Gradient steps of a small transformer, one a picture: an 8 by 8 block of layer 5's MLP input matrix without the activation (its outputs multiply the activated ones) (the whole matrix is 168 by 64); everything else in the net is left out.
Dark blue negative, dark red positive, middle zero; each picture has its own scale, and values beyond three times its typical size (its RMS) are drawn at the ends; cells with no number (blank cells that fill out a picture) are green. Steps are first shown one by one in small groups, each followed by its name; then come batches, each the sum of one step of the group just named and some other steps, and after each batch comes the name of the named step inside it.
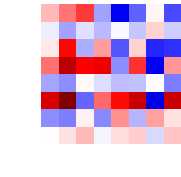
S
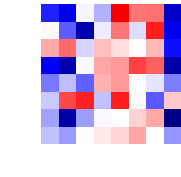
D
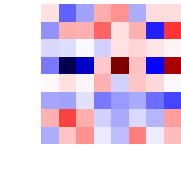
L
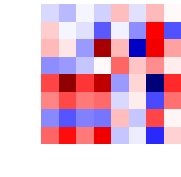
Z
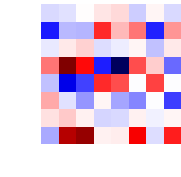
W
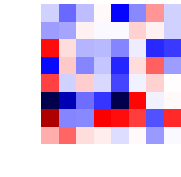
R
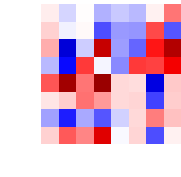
Z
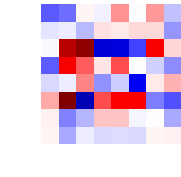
D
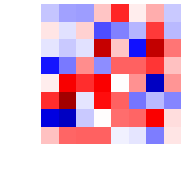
Z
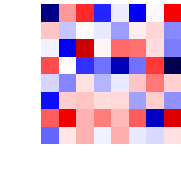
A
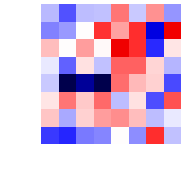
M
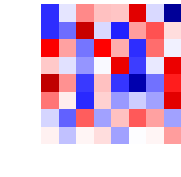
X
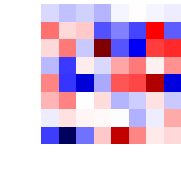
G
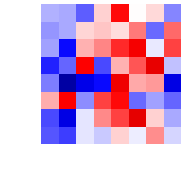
M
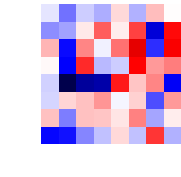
M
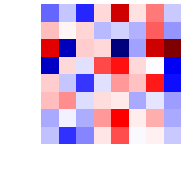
G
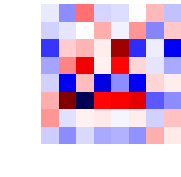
M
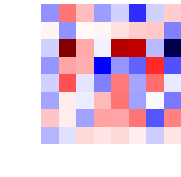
A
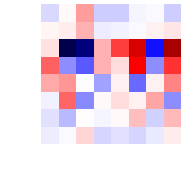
X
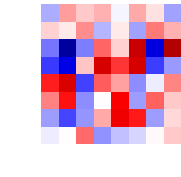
X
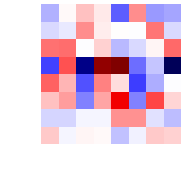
X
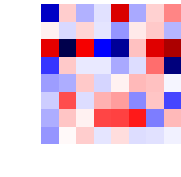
A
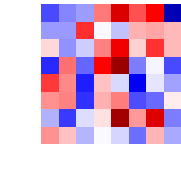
X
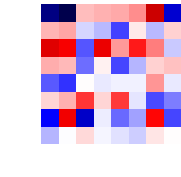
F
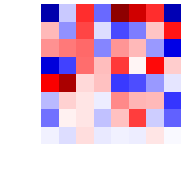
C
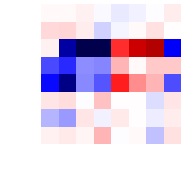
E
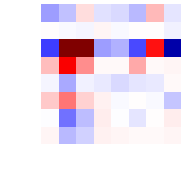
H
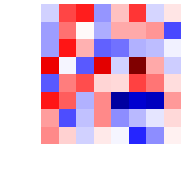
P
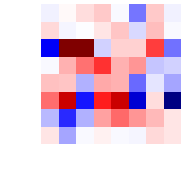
H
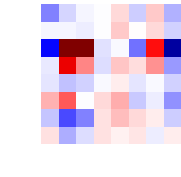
H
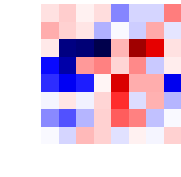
E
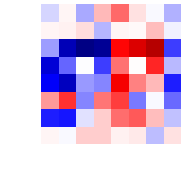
E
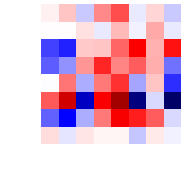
P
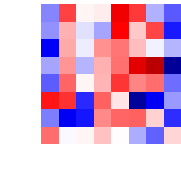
P
